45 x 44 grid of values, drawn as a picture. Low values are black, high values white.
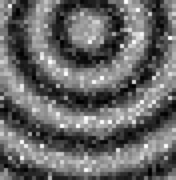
Seam: none. Slope: none. Rings: centred on the top middle. Ninth with the lowest average: top middle. Average level on the scale: 40%.
